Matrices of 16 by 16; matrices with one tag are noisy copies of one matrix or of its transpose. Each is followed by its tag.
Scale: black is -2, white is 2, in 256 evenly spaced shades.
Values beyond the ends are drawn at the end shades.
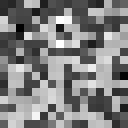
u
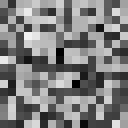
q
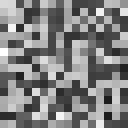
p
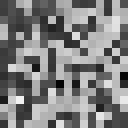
u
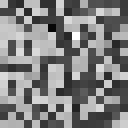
q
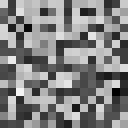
q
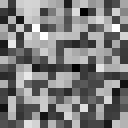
q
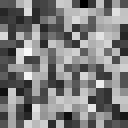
u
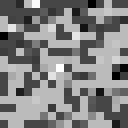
u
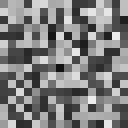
p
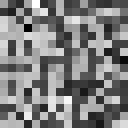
q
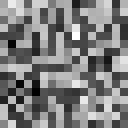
p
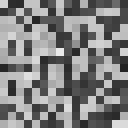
q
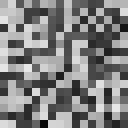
p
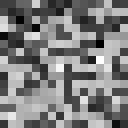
u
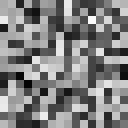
p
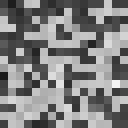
u
